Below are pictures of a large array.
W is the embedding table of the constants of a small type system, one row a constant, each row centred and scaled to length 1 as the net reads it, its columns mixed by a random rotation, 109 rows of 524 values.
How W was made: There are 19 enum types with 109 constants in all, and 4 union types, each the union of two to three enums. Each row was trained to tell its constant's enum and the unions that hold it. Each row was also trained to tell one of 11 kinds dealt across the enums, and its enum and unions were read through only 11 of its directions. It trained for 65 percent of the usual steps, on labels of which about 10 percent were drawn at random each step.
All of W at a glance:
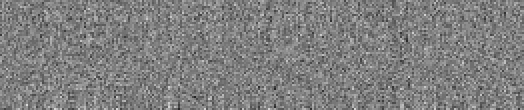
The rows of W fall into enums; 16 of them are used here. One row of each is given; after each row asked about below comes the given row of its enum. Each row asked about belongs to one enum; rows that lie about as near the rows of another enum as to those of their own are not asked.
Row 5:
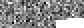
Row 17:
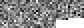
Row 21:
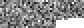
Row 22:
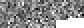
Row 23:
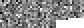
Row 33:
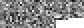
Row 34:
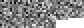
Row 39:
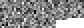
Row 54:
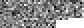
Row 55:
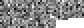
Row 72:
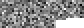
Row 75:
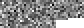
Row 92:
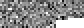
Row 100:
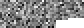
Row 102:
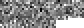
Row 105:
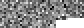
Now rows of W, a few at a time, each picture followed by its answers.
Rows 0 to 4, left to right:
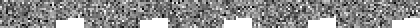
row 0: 39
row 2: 34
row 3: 21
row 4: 17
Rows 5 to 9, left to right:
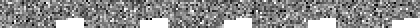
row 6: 23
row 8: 39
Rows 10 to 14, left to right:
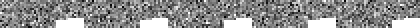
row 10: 105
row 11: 102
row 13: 55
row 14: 102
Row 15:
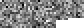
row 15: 54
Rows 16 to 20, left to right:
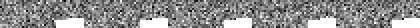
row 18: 17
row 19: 17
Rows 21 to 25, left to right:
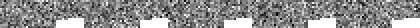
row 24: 39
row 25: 34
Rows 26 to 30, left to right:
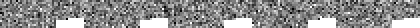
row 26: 23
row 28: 39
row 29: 21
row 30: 55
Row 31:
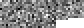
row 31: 23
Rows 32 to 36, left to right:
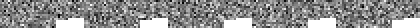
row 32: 54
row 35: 34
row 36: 22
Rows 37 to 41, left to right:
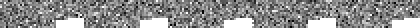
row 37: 39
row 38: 105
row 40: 100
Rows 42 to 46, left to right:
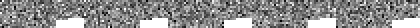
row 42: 105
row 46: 33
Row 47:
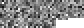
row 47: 34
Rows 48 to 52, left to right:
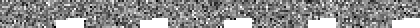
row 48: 102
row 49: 33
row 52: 102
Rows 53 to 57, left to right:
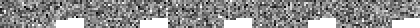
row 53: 22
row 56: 5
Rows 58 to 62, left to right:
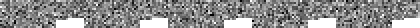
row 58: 22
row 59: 105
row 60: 33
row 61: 22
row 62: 23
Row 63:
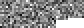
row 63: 22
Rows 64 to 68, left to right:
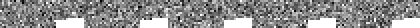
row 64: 75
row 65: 23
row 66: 105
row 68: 17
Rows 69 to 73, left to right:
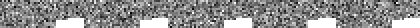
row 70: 102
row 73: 39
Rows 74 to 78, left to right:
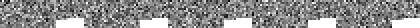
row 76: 34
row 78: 75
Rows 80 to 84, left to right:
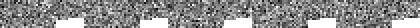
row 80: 34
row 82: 21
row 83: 23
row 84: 54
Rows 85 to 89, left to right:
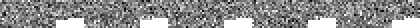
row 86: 102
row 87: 75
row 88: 100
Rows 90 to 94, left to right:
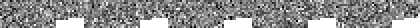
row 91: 22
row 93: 54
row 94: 21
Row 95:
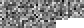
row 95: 5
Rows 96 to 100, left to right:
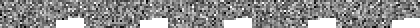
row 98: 17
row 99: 75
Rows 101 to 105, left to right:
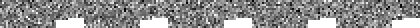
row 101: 21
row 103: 17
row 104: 55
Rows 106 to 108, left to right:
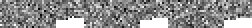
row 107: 21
